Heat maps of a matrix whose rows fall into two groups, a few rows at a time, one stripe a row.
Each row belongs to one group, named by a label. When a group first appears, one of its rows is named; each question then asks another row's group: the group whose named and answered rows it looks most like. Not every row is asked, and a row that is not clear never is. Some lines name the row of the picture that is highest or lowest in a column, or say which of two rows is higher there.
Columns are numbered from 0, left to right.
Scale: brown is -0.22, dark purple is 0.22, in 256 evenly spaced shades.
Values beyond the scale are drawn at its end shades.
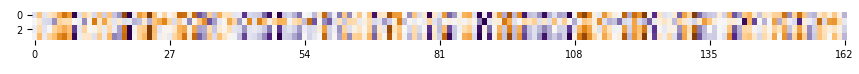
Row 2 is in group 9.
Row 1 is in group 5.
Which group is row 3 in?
9
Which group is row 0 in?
9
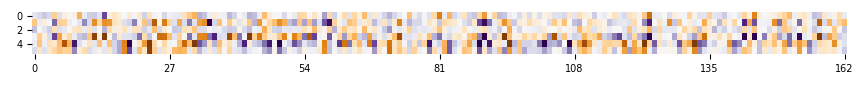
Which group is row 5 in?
9
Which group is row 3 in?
5
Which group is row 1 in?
5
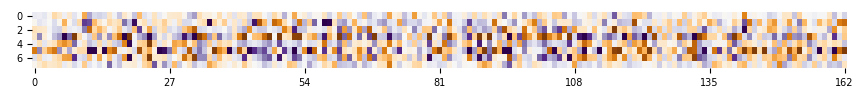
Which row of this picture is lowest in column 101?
3
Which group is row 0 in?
9
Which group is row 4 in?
9
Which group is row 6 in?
9
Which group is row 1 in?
5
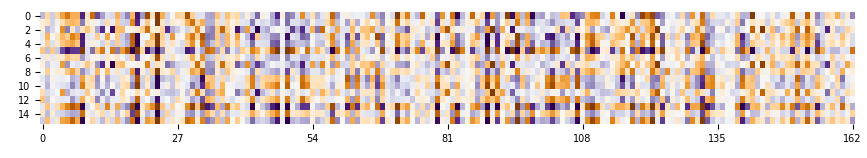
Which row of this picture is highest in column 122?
5
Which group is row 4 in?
9
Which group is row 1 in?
9
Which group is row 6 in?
9
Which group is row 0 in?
9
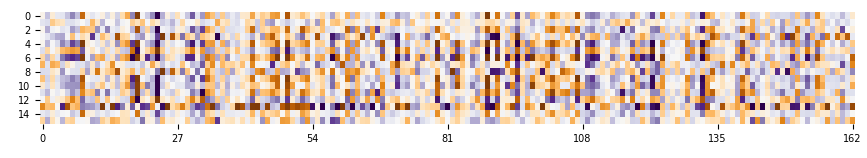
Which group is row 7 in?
5
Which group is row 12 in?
9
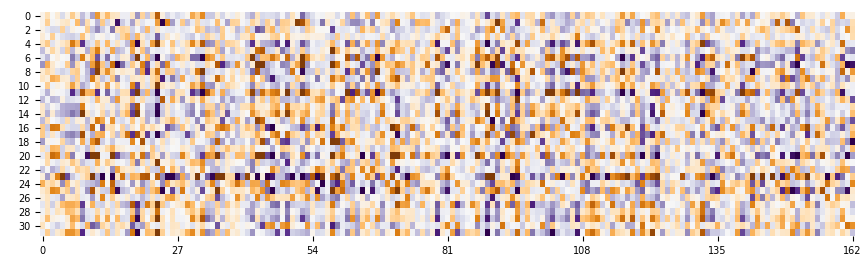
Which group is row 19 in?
5
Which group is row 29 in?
9
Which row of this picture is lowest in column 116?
8
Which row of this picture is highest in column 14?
23
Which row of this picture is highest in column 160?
11
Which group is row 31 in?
9
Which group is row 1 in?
5
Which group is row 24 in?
5
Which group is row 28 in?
9
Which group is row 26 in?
5
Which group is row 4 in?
9
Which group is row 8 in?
9
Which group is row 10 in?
9
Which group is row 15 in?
5
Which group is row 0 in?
9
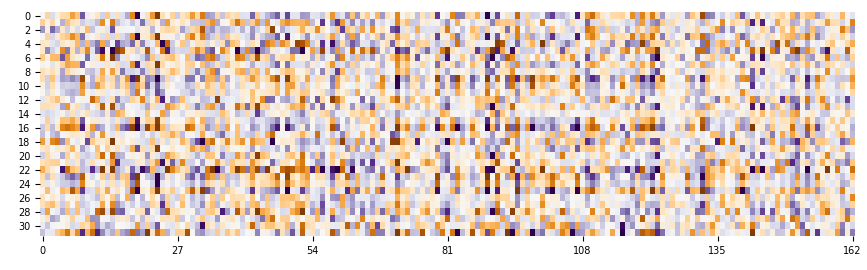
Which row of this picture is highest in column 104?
5
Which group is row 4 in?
5
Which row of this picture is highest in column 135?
18
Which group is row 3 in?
9
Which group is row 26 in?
5
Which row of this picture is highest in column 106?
31
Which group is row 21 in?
5
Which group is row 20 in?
5
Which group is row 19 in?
9
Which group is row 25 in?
9
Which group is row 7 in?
9
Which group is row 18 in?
5
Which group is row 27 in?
5
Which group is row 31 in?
9
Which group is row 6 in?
5
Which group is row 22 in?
5
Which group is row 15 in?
9
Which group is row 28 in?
5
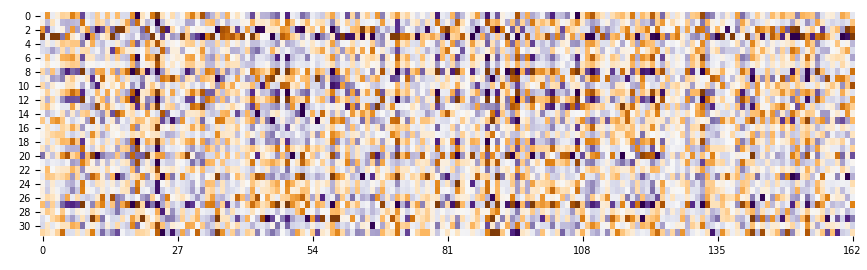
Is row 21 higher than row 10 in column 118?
Yes
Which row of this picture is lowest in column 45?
9
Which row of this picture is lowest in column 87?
23
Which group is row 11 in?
9
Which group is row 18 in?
9
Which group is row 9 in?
5
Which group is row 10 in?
5
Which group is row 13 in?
9
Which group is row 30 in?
9
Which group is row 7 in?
9
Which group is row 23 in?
5
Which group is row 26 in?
5
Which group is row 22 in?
9
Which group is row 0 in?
9
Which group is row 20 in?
9
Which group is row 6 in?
9
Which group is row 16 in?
9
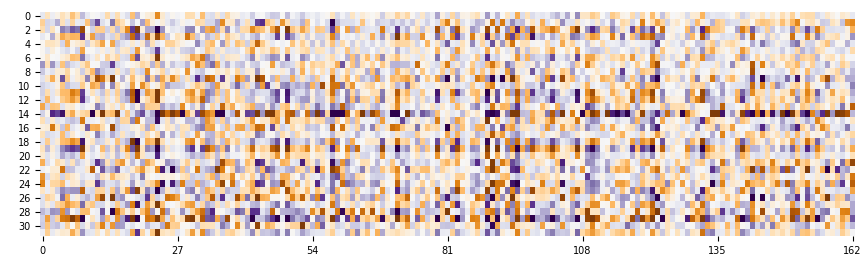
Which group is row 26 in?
5
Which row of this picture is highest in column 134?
24
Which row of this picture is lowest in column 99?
19
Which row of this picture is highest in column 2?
14
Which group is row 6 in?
9
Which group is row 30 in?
5
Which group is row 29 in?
9
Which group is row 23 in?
5
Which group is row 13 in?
5
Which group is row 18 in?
9
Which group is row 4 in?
5
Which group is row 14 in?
5
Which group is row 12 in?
9
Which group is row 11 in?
9
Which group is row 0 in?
9
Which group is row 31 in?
9
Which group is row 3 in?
9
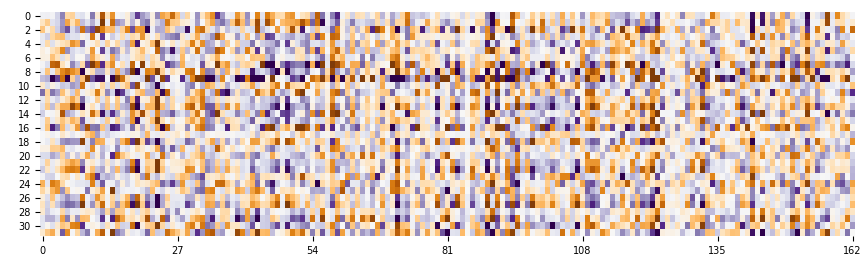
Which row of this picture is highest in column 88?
9
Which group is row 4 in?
9
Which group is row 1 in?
5
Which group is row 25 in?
5
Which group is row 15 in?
9
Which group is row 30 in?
9
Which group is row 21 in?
9
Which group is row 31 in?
5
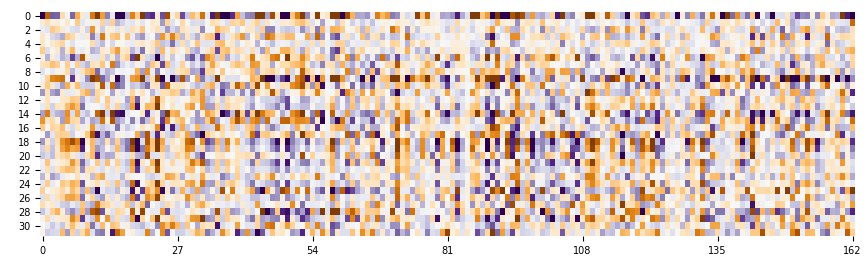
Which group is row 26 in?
9
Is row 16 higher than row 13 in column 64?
Yes
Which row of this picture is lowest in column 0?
15
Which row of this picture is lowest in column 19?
6
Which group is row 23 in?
5
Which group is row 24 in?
9
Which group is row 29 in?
9
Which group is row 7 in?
5
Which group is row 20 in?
9
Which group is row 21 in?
9
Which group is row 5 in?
5
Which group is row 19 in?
9
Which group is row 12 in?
9
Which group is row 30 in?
5
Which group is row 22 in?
9
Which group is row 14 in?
5
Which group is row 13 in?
9
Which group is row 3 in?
5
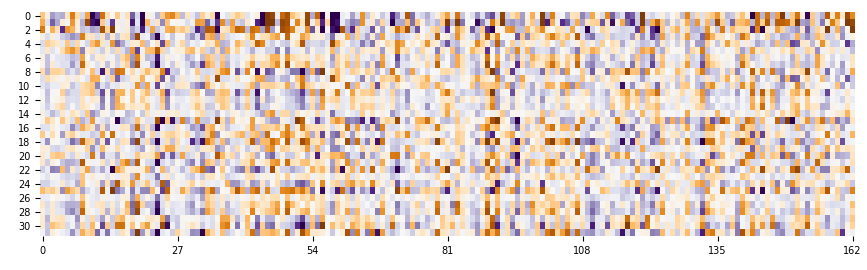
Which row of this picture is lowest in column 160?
22
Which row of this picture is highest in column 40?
22
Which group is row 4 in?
5
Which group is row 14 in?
5
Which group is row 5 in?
9
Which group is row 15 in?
5
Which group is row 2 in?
5
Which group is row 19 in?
5
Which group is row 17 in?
5
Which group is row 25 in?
5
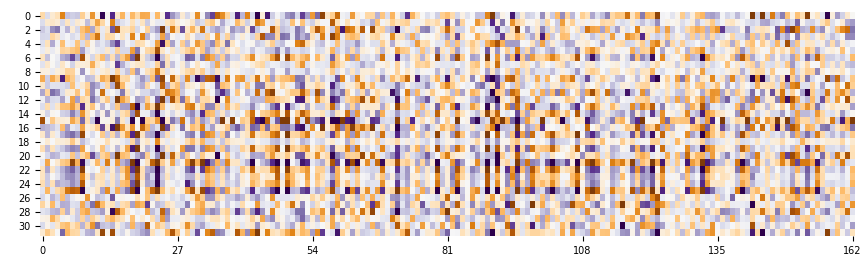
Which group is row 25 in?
9
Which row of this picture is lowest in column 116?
27
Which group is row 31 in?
5
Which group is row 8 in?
9
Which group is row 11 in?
5
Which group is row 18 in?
9
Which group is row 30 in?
9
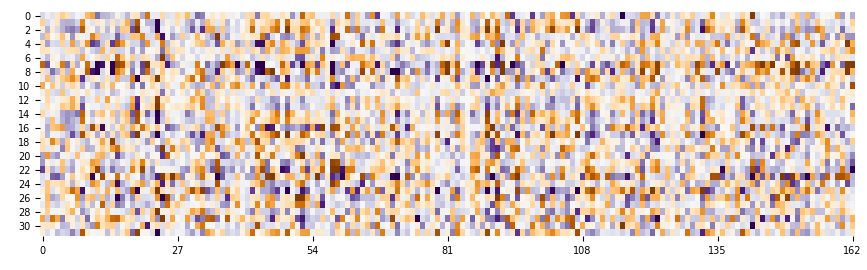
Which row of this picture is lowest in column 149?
26
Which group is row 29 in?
5
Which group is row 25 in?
9
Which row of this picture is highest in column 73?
16
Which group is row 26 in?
5
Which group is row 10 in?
5
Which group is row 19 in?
5
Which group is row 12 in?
9
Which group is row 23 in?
5
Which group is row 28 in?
9
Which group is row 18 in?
5
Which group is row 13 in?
9
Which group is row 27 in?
5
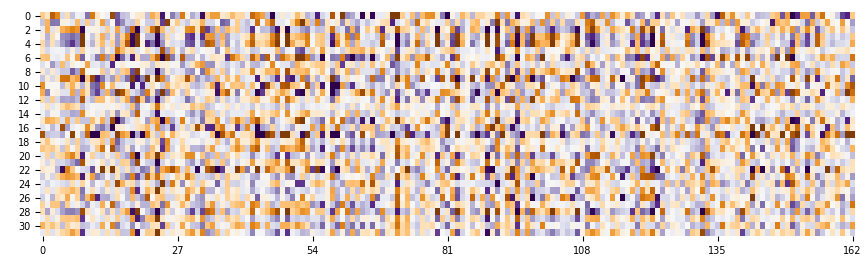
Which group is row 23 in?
9
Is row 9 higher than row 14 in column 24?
No
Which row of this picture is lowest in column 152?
0
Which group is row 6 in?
5
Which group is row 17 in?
5
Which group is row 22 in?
5
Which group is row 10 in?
5
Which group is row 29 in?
9
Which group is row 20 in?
9
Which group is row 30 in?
5
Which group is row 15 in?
5
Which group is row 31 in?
9
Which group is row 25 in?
9
